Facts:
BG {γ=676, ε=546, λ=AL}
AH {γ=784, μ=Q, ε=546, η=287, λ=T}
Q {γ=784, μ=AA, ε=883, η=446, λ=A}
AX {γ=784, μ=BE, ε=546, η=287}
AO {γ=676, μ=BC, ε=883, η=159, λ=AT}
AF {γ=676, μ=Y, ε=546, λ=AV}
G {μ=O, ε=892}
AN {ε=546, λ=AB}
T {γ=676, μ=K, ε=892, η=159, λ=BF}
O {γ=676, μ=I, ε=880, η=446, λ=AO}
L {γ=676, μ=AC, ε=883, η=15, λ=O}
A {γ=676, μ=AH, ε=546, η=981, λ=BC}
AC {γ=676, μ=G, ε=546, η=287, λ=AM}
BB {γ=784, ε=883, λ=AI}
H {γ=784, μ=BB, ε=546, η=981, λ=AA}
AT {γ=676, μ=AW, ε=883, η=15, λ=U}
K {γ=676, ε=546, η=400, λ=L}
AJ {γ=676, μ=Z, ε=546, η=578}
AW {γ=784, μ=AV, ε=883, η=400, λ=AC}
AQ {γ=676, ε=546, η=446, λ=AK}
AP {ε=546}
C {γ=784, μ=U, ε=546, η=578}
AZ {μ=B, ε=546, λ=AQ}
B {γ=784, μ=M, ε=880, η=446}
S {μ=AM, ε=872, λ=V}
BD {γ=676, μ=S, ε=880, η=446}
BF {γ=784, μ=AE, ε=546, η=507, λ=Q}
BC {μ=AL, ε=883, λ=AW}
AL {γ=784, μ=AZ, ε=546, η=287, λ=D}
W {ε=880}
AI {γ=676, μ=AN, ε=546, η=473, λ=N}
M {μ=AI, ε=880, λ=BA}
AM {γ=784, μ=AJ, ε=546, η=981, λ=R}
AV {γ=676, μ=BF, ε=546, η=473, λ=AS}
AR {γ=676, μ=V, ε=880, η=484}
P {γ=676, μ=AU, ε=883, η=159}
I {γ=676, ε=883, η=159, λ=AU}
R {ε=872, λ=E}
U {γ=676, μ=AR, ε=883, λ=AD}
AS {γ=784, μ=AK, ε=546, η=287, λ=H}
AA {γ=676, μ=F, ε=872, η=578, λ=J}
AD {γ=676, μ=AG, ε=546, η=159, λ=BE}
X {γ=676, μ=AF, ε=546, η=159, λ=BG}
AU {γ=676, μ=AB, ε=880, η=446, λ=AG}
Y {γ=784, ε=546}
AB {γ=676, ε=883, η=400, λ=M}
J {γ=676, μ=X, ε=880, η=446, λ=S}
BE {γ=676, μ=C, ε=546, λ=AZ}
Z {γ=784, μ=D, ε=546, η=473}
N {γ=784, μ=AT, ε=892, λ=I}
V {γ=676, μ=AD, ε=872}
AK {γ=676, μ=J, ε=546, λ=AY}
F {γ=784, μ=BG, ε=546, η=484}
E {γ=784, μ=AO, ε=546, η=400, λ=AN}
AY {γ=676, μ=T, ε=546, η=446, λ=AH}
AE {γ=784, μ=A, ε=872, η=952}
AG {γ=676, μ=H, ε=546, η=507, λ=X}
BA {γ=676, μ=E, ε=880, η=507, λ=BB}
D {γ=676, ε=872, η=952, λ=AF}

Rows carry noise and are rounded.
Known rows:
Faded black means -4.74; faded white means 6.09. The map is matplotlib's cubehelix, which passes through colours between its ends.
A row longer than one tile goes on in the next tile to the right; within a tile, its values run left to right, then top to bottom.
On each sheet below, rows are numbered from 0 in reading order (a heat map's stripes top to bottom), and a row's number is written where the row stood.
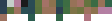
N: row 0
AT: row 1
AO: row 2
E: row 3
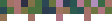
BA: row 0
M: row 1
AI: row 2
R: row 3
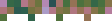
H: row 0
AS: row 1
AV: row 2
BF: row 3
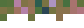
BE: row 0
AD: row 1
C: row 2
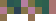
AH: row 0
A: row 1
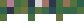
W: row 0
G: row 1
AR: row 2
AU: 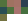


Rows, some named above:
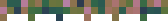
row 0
AH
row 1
B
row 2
J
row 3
A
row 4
AP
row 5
O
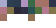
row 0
BG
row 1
BA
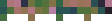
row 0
BD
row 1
BF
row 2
O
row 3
BB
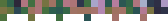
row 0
Q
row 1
AE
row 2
BD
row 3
S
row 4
AG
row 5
BG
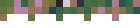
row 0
AX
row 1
D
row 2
T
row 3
AB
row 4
AG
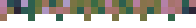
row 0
F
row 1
P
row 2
V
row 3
AZ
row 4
AZ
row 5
AQ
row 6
AA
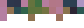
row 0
AN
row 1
K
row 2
F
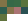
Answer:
I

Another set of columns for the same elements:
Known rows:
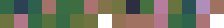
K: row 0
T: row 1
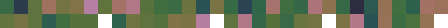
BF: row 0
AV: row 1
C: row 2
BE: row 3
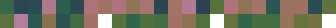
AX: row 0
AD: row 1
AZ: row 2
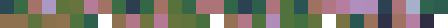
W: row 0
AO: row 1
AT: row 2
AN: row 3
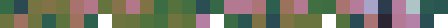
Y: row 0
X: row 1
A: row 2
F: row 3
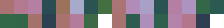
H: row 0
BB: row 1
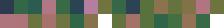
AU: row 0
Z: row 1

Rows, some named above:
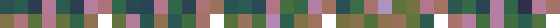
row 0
BD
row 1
AX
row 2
S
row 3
W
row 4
BA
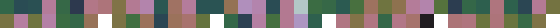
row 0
P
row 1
AG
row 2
AA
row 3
M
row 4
AU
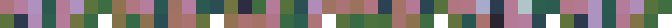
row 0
Q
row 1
AG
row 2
T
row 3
AD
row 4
F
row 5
Q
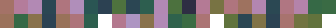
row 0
AI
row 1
N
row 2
AH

